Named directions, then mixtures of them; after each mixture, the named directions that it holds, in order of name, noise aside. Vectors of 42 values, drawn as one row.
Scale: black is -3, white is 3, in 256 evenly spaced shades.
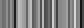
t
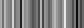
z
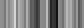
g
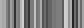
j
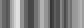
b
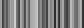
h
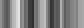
b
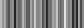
g, j, z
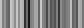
b, h, j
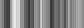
b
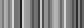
z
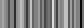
j, t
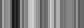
b, z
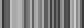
b, h, t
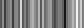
z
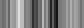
b, g, t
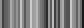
h, t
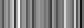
b, t, z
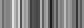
b, g, z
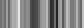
b, g, h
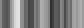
b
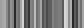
j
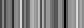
z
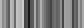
b, j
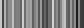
h, t, z
